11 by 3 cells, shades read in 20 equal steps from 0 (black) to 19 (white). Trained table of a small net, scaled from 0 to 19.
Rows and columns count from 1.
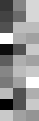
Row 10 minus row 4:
-19 -7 3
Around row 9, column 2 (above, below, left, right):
12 6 14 13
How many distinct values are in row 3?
2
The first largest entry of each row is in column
3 3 2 1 3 2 3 3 1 3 1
